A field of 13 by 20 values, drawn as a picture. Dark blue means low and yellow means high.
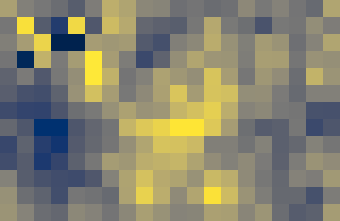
Histogram: bell-shaped. Odd patch: rougher, in the top left. Grain: blotchy. Stripes: none. Roughest part: top left.
